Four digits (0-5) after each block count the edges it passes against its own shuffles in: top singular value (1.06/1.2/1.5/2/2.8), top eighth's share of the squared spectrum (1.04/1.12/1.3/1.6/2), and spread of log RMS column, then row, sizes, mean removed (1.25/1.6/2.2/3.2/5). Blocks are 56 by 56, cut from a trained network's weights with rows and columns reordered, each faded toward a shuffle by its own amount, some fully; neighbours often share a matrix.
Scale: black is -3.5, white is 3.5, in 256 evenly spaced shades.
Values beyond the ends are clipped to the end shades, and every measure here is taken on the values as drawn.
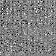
2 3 0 3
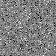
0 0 0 0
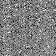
2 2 0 1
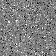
1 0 0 0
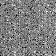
2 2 0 2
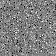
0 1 0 0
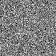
0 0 0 0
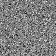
0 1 0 0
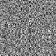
3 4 2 0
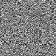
3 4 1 2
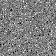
0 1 0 0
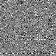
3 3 1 2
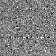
3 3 1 1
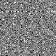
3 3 1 1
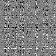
3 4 3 1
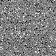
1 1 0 0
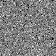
2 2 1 0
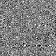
3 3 0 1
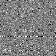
3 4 1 2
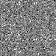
2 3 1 1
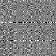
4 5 2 2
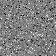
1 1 0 0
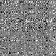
3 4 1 3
